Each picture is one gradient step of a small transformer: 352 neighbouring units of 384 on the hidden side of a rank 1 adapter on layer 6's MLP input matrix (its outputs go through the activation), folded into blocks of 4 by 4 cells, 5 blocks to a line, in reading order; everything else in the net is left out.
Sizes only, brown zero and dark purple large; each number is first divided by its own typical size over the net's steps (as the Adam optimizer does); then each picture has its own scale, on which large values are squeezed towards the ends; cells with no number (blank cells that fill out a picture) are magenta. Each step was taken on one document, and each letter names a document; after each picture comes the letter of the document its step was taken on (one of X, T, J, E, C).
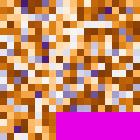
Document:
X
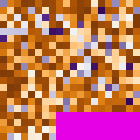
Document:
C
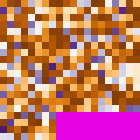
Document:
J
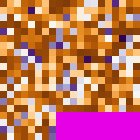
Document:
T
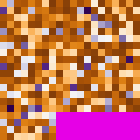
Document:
T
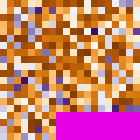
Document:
J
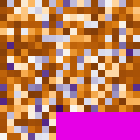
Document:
X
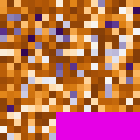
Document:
C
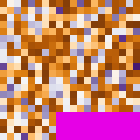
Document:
J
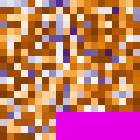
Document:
X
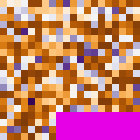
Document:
X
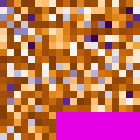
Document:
C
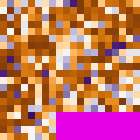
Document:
X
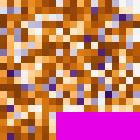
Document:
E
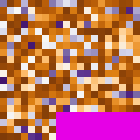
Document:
X
